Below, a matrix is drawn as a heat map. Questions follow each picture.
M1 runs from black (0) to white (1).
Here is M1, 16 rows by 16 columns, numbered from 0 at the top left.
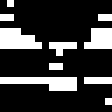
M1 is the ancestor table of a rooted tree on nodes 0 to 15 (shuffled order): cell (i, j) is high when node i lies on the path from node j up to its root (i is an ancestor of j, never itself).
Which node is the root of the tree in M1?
11
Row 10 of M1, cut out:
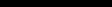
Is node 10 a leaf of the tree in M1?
yes
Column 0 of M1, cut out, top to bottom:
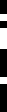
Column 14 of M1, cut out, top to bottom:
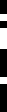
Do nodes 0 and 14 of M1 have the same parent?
yes
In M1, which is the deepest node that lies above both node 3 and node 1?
5
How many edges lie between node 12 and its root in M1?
2
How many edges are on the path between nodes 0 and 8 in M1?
8
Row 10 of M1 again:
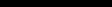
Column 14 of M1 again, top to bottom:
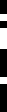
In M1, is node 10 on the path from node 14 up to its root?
no
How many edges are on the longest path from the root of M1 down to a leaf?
6
